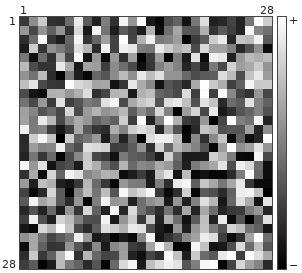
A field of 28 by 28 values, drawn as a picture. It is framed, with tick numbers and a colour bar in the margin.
No single row or column stands out from its neighbours. The halves do not mirror each other. On average the colour sits 50% of the way up the scale. There is no seam. No overall slope runs across the table.
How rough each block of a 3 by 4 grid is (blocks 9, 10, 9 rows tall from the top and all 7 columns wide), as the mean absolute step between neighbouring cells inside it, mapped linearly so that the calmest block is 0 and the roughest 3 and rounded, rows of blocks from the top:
1211 / 2022 / 1223
